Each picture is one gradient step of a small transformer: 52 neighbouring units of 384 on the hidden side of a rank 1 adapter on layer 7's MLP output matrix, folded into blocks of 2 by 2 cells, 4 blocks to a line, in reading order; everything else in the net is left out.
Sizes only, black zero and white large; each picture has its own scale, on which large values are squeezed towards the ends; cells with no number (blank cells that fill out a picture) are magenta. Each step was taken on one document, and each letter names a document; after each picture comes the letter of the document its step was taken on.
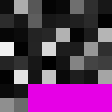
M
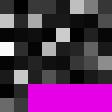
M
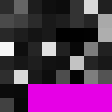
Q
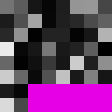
Q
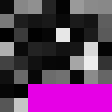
M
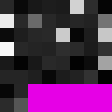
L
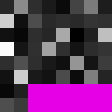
Q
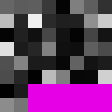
Q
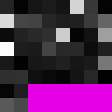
L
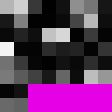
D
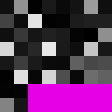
M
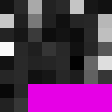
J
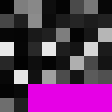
M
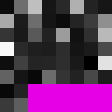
J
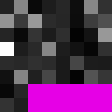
D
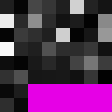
L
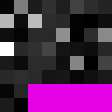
D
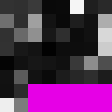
J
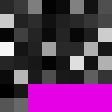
M
